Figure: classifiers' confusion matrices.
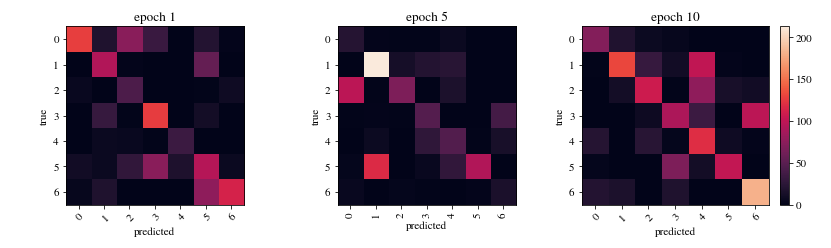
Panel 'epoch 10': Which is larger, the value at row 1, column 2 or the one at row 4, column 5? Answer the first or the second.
the first
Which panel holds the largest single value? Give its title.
epoch 5
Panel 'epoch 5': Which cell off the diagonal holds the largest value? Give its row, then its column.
5, 1
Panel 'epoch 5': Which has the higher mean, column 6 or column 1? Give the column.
1
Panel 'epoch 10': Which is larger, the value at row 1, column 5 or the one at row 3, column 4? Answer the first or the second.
the second
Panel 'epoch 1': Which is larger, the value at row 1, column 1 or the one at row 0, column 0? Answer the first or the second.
the second
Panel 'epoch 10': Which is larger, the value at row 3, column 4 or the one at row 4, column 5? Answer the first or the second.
the first
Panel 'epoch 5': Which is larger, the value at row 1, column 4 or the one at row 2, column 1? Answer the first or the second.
the first
